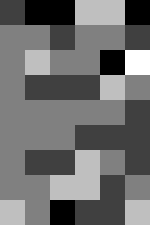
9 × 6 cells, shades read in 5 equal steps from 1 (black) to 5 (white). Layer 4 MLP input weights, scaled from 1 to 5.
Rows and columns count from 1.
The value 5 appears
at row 3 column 6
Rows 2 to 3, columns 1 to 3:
3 3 2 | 3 4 3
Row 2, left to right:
3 3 2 3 3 2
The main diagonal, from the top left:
2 3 3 2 3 2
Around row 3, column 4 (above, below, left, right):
3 2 3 1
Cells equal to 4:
9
